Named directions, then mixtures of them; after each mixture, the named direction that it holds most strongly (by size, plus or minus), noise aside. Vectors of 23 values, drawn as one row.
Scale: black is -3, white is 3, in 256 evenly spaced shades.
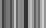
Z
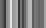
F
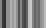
F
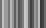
Z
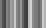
Z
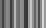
Z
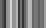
F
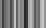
Z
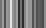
F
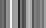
F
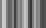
Z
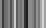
Z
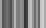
Z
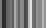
Z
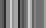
F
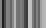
Z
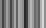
Z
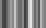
Z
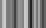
Z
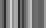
F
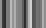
F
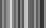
Z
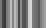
F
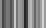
Z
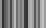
Z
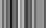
F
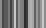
Z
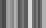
F
